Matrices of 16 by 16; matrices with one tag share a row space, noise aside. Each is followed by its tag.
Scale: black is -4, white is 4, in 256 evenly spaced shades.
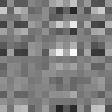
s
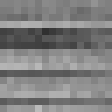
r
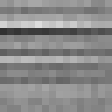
r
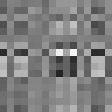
s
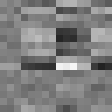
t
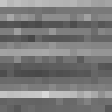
r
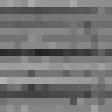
r
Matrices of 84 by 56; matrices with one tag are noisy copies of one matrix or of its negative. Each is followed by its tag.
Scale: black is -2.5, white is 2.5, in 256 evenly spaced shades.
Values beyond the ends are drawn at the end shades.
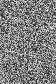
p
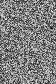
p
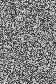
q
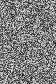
q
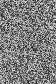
p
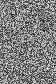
q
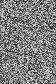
p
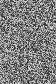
p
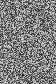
q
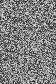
p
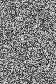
q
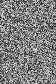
p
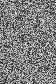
q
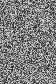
q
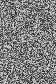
q
